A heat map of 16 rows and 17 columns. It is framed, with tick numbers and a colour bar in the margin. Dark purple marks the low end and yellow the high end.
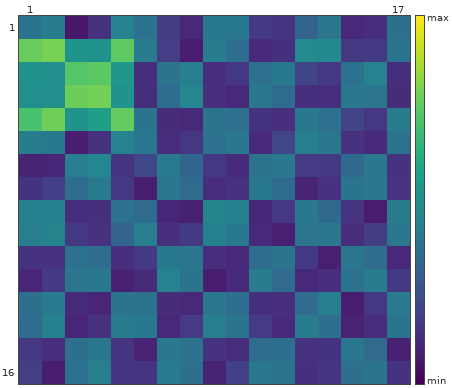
Odd patch: higher, in the top left. Average level on the scale: 30%. Ninth with the highest average: top left. Mirror symmetry: none.
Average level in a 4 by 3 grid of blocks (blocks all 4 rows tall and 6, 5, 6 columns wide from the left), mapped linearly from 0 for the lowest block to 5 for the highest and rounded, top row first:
500 | 200 | 000 | 000
